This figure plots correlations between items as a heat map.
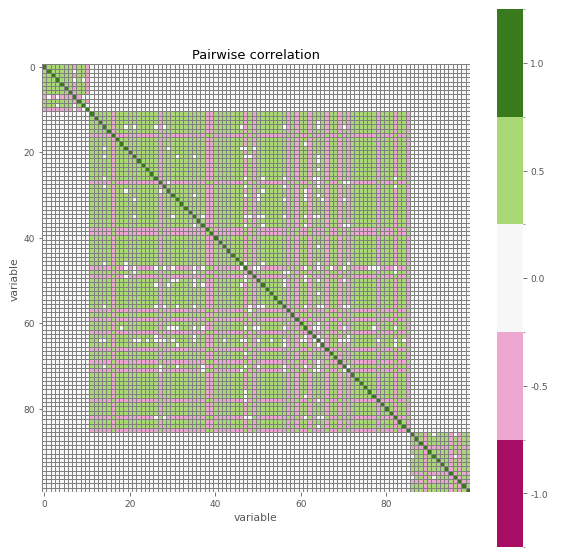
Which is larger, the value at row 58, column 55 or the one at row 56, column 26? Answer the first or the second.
the first
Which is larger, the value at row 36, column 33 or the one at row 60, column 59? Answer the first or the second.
the first
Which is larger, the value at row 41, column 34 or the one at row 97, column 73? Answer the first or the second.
the first
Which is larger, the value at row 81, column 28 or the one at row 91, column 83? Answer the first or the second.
the first
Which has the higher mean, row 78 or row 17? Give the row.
17
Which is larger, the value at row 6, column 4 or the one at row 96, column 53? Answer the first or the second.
the first
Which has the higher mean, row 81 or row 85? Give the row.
81
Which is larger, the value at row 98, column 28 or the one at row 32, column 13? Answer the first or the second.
the second
